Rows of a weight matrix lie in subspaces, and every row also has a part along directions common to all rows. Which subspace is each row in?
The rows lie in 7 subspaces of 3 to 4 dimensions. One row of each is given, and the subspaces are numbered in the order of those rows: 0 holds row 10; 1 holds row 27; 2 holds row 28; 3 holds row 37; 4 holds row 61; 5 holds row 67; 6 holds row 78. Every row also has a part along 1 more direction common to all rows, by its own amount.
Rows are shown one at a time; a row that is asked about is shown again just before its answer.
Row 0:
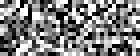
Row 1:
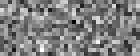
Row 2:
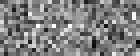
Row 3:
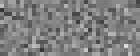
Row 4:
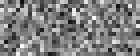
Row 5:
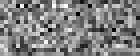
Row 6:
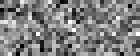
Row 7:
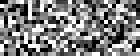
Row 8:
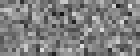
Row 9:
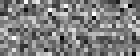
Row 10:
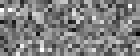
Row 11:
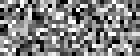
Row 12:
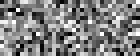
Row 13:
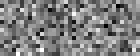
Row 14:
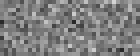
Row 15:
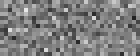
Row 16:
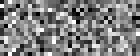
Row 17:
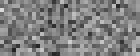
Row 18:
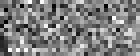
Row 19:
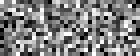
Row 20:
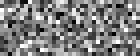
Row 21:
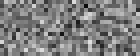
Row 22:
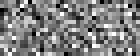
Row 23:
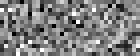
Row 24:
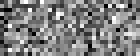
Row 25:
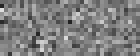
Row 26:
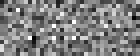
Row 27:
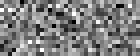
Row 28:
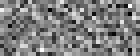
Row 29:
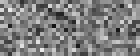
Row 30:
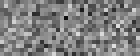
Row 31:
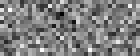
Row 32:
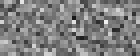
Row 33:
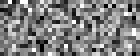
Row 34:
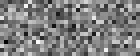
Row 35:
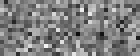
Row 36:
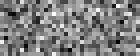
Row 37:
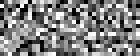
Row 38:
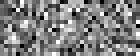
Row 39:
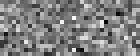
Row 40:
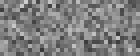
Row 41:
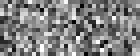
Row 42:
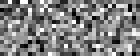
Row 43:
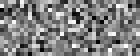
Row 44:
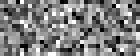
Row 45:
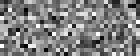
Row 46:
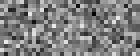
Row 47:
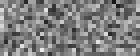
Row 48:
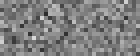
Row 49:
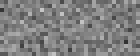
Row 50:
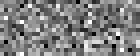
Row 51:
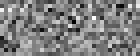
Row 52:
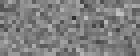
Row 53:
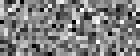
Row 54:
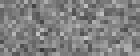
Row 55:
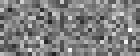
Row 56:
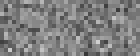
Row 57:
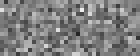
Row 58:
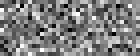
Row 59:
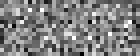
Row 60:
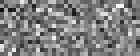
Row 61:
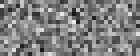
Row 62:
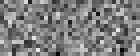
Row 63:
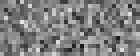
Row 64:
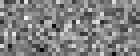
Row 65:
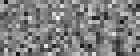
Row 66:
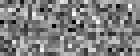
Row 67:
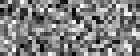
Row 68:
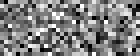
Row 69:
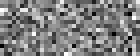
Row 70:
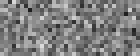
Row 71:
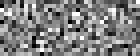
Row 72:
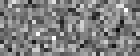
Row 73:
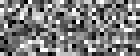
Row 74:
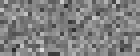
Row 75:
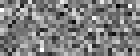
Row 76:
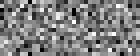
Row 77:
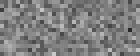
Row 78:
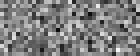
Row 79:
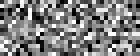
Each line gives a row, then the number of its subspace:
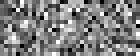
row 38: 4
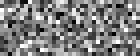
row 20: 3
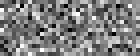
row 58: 5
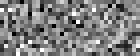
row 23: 2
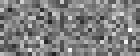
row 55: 3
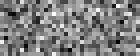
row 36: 4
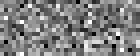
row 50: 4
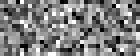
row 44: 4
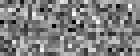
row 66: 6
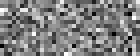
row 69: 2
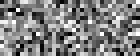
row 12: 0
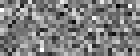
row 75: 2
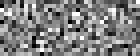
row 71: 0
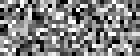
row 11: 2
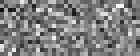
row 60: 1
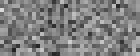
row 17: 3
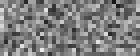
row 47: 6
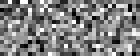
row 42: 5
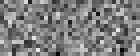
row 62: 3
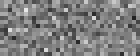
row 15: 2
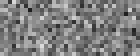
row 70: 5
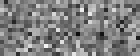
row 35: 1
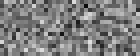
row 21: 6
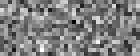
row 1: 5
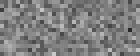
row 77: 3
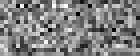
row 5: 5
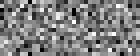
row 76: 3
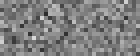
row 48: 4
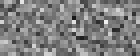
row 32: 6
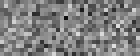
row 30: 1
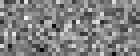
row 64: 6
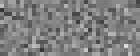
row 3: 0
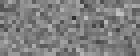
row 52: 6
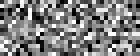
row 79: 2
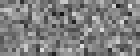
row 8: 4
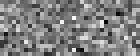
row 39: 6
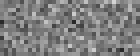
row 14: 6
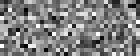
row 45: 2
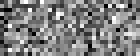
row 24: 5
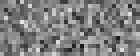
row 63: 4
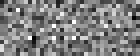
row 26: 0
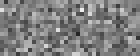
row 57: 1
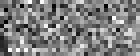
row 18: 5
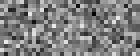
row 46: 2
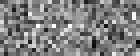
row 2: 2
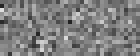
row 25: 0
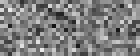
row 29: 1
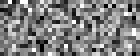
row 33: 5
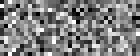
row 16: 4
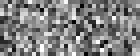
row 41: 5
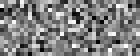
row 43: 0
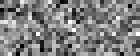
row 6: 0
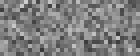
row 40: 4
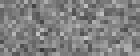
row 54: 6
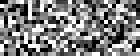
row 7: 2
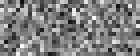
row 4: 4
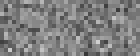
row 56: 5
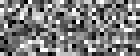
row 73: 3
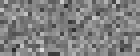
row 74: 3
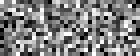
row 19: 0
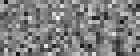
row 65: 1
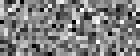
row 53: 6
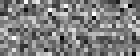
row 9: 2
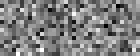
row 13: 3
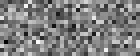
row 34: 2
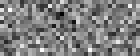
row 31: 1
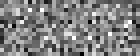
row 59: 0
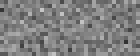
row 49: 3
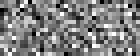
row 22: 2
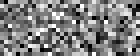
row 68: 1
